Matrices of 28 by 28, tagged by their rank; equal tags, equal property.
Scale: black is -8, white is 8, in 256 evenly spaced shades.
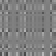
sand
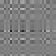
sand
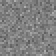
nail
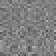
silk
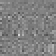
silk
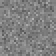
nail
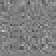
silk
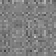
silk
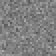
nail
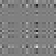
sand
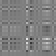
sand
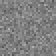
nail
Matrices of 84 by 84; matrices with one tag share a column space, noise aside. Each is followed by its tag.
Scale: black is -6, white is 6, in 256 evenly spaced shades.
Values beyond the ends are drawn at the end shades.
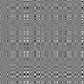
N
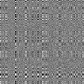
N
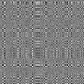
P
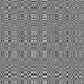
N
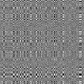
N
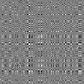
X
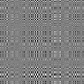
N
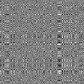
X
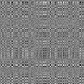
P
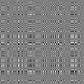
X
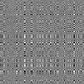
X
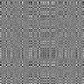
P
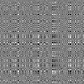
X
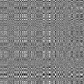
N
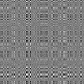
N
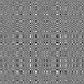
X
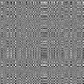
P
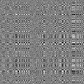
X
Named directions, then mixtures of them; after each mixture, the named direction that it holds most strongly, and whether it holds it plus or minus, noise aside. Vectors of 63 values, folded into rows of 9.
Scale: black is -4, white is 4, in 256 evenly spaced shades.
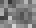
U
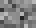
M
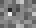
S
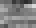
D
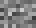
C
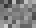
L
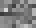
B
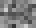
B, plus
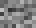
C, minus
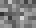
M, minus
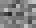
B, plus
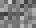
M, minus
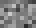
B, minus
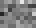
B, plus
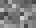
M, minus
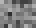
S, minus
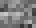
B, minus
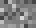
M, minus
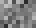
L, minus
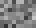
L, minus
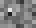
S, minus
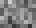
U, minus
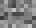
C, plus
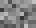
M, plus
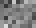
L, plus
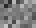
L, plus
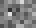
S, plus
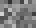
U, plus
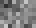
L, plus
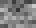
D, plus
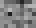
S, minus
